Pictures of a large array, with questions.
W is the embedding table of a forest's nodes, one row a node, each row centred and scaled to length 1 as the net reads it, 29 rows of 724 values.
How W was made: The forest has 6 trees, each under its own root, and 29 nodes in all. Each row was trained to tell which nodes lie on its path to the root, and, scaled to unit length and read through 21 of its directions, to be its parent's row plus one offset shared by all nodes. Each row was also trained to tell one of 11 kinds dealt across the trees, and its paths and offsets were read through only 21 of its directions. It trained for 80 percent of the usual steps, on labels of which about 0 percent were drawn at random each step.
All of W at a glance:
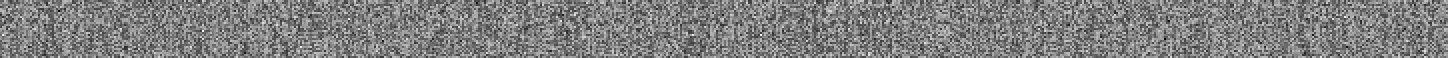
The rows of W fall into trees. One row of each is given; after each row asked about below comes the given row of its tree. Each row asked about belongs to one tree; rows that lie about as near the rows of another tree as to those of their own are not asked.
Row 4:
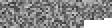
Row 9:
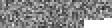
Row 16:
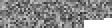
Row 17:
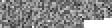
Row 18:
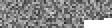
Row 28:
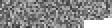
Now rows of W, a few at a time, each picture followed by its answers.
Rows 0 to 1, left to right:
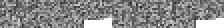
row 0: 4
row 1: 16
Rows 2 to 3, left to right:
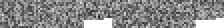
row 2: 28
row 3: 16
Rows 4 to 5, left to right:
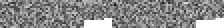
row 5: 17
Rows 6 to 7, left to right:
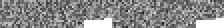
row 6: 16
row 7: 17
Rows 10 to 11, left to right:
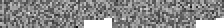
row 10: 9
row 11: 28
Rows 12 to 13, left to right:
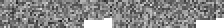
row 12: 17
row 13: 4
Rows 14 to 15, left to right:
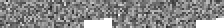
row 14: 17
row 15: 17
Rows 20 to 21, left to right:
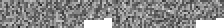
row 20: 16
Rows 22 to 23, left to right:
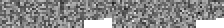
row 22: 16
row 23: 4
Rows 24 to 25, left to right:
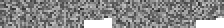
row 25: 4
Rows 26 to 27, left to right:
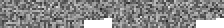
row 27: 9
